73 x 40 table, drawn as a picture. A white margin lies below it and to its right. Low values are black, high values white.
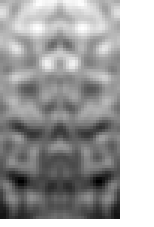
It is mirror symmetric from left to right. The bottom middle is the calmest part. No row or column stands out. Values rise toward the top. There are no lone odd cells.
